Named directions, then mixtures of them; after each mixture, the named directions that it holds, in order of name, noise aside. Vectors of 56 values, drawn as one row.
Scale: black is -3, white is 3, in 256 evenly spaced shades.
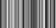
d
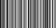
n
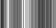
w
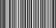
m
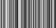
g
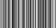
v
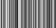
g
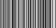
n, v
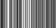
v, w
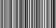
n, v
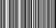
g, m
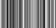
d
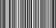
m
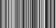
d, m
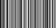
n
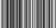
d, m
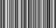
g, n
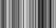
v, w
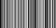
d, n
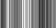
w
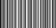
m, n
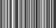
g, v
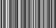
g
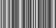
g, v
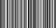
g, n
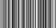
v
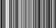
g, w
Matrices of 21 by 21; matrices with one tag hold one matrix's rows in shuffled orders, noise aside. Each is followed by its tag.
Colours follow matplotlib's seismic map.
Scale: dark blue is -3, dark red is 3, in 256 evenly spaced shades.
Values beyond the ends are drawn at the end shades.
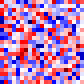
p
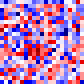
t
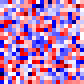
p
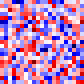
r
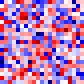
p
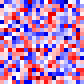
t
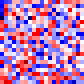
p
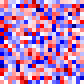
p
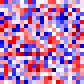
t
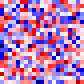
p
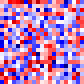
t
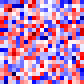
r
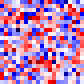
t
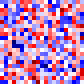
r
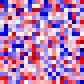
r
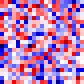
p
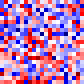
t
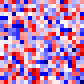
r
